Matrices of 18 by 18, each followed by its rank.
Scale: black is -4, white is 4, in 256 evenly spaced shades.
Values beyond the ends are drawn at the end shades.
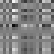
one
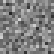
full rank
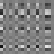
one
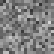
full rank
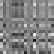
two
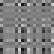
one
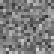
full rank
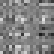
three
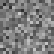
full rank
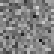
full rank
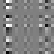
one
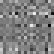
three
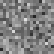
full rank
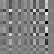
one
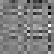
two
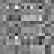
three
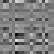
two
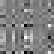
two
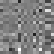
three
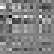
two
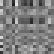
two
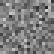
full rank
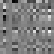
two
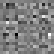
three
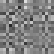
three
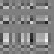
one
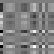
one
